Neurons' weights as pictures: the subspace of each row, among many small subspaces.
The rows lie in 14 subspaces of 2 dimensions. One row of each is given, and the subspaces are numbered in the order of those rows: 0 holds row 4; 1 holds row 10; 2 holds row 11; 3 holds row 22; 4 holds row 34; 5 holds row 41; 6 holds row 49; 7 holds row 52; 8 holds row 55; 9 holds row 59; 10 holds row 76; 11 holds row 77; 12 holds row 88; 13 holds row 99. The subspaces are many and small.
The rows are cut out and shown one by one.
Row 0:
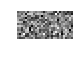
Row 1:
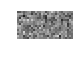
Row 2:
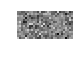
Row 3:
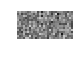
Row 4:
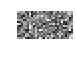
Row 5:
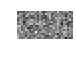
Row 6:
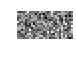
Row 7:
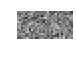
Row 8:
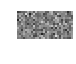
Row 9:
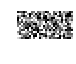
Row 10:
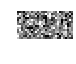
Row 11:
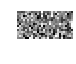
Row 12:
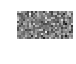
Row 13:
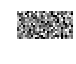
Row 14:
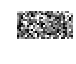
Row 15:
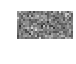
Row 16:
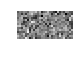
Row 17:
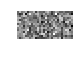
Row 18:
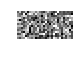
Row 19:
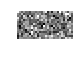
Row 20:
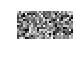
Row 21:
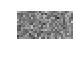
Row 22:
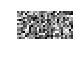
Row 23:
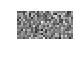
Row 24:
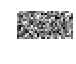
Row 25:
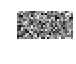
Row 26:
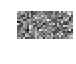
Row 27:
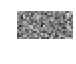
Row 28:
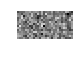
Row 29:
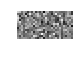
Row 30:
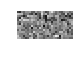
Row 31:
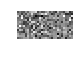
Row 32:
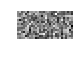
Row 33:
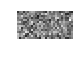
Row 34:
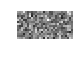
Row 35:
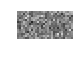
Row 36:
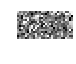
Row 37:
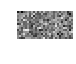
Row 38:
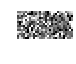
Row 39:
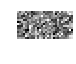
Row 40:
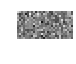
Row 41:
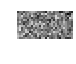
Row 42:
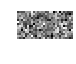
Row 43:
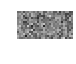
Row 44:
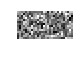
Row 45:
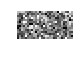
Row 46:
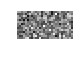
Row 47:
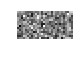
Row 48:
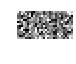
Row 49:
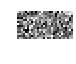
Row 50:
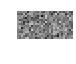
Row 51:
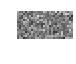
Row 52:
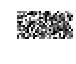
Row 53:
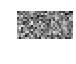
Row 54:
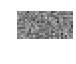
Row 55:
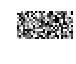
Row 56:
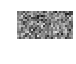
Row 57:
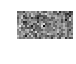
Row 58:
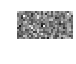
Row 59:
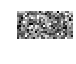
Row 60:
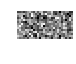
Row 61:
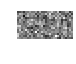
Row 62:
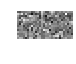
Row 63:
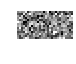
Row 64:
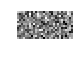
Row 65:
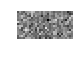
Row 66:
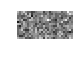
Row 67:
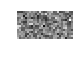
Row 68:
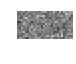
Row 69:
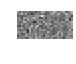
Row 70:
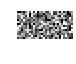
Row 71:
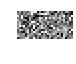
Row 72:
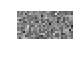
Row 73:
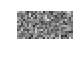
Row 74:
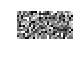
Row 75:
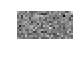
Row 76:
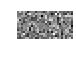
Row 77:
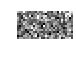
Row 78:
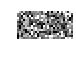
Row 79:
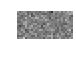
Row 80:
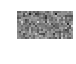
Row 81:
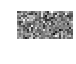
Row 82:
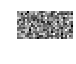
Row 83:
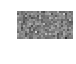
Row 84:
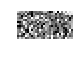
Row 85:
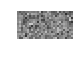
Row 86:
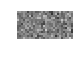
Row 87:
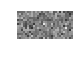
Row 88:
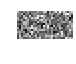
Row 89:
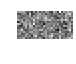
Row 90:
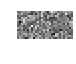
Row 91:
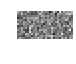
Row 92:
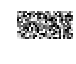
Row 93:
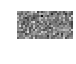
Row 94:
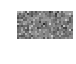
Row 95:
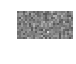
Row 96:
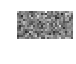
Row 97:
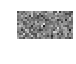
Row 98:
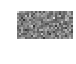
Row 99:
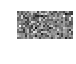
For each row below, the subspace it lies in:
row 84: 10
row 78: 12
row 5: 1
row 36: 2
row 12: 0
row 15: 12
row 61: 1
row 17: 0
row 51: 12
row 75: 13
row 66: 4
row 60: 7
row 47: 2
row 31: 13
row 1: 1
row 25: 5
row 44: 12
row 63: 12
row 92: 10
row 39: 0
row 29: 8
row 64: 0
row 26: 0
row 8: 8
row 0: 10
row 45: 9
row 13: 0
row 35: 11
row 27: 2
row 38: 7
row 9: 11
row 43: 7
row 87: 6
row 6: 6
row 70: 0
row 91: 6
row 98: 8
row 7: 11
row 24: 5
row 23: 4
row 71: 13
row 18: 3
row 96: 5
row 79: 10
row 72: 3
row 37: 8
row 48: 4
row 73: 4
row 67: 9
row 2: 9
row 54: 6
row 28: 2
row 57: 7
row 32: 3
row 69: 2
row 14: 7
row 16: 2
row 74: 13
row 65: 4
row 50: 11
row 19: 12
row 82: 6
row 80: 3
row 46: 7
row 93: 13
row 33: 5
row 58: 2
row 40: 8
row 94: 6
